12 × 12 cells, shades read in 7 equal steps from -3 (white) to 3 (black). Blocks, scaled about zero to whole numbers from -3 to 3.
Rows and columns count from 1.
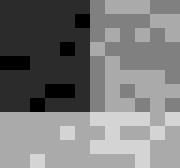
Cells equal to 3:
7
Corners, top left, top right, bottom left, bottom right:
2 0 -1 -1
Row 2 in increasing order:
-1 -1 0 0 0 0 2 2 2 2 2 3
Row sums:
9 11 9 12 13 8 10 10 -17 -15 -16 -14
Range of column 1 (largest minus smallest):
4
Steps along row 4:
same same same up down down up same same same same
